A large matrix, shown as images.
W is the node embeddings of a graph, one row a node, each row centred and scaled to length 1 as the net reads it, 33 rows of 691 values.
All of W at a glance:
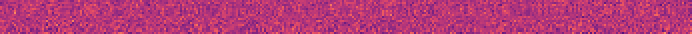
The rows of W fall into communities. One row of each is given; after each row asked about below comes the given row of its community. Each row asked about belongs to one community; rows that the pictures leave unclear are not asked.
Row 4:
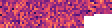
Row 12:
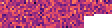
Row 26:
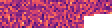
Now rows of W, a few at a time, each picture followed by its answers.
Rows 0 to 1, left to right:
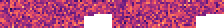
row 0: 4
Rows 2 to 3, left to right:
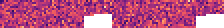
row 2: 26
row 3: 12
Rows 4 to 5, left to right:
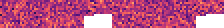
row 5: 4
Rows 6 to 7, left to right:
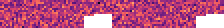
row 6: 26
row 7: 4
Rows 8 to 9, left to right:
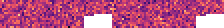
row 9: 4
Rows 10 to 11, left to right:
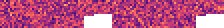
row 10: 4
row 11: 12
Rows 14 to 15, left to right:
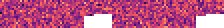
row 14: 12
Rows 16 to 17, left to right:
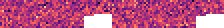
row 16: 26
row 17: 4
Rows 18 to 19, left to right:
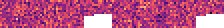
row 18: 12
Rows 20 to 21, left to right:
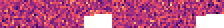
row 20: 26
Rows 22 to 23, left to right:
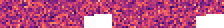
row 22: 4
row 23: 26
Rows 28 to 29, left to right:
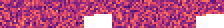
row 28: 26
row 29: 26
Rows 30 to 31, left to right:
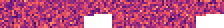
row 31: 26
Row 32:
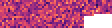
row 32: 26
